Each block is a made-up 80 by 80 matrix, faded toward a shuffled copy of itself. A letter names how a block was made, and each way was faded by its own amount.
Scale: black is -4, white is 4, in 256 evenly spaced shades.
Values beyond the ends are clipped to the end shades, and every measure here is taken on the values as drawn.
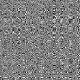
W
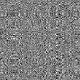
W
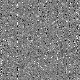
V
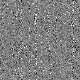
V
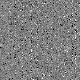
V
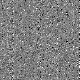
V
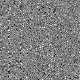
V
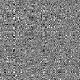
W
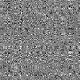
W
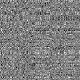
W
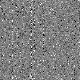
V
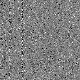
V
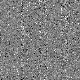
V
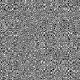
W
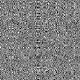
W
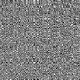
W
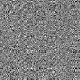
W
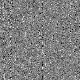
V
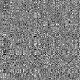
W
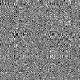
W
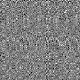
W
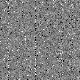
V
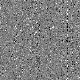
V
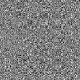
W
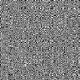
W
